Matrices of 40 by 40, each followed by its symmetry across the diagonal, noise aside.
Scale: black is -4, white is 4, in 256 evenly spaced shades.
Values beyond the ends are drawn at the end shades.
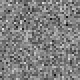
neither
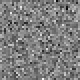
neither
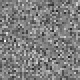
neither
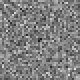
symmetric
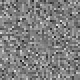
antisymmetric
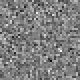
antisymmetric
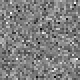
neither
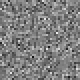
antisymmetric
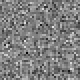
antisymmetric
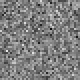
neither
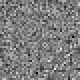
symmetric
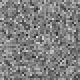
symmetric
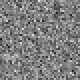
antisymmetric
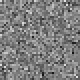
symmetric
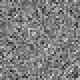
symmetric
